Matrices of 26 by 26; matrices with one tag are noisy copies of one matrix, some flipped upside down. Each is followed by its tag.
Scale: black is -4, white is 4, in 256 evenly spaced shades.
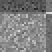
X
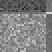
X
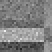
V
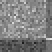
X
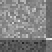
X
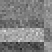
V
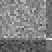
X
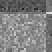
X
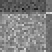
X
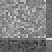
X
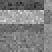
V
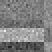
V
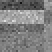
V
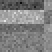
V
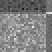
X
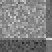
X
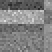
V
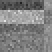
V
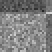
X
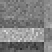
V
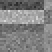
V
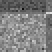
X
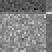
X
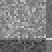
X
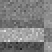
V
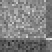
X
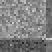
X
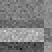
V
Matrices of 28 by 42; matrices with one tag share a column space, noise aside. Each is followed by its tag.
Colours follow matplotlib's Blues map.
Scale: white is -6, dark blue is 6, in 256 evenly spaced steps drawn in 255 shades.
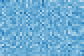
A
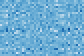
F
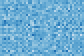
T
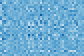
T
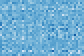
T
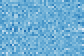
F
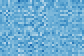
A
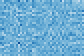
A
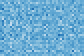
T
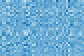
A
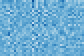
A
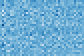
A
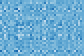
T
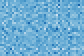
F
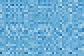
F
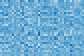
A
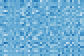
A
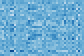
T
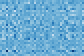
T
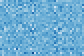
F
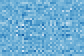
T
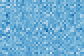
F
